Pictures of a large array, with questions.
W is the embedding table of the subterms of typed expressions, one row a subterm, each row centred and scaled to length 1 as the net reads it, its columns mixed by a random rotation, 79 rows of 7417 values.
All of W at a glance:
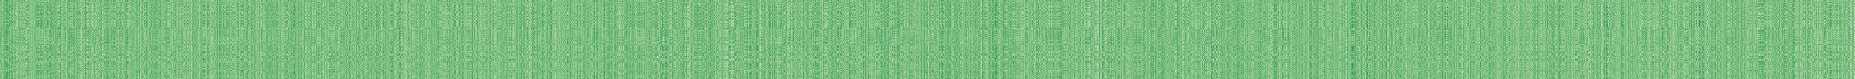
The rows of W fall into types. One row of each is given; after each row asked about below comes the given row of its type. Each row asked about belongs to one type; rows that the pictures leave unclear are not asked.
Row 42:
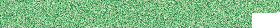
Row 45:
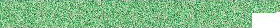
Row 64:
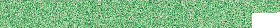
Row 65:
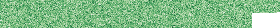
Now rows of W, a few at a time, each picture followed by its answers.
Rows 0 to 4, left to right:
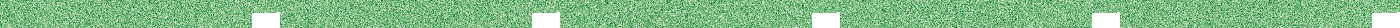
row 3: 42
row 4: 64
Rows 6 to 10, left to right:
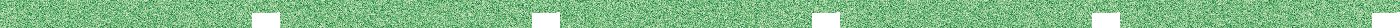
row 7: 65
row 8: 42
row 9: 65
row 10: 65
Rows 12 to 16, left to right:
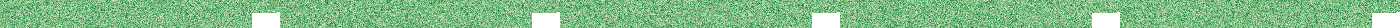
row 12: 64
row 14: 65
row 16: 45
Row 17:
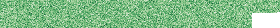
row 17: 65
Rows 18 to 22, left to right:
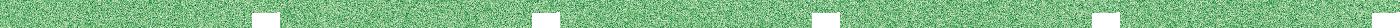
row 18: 64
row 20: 65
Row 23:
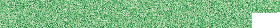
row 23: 65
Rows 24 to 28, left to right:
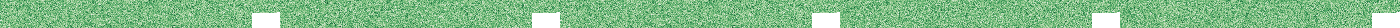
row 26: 65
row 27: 64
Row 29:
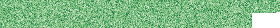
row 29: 45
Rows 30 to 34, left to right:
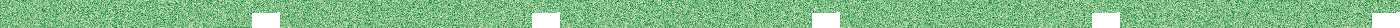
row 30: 42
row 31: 64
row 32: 45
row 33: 64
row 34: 45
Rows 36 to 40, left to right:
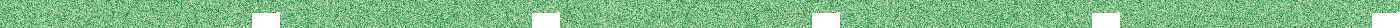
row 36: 45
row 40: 45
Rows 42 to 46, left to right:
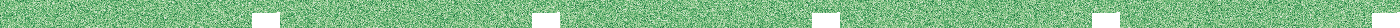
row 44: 65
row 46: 64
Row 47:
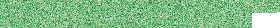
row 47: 64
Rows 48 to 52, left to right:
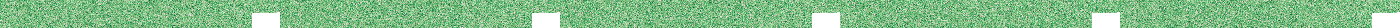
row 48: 65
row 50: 64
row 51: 65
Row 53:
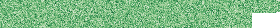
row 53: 45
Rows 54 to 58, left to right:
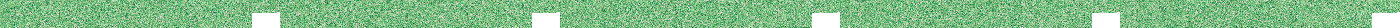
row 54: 64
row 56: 42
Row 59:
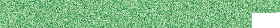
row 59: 65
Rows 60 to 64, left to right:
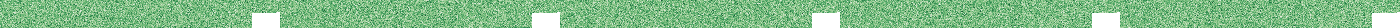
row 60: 45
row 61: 42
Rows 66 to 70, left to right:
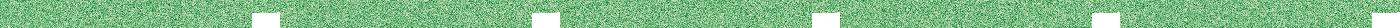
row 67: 65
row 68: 64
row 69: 42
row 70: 65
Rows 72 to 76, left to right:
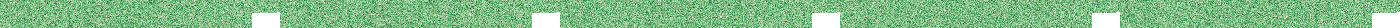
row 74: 64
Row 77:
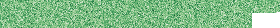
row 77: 45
